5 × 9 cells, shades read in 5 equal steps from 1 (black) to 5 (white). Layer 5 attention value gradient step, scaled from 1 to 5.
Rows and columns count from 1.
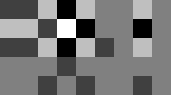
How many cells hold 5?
1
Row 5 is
3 3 2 3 2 3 3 2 3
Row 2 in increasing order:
1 1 2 3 3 3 4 4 5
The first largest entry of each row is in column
3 4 3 1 1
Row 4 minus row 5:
0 0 1 -1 1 0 0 1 0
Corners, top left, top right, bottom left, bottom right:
2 3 3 3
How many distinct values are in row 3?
4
